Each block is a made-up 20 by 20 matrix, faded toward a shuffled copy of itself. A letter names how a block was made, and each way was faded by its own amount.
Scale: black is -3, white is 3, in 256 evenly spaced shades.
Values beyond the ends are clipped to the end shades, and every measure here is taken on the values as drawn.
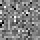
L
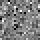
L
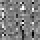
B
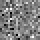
L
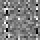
B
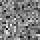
L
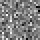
L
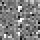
L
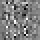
B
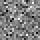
L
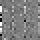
B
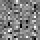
B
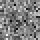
L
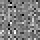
B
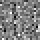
L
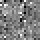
B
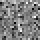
L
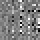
B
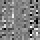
B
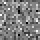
L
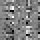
B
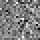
L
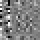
B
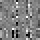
B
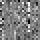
B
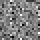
L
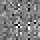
B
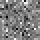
L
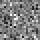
L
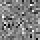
L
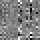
B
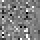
L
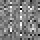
B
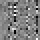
B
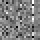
B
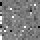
L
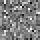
L
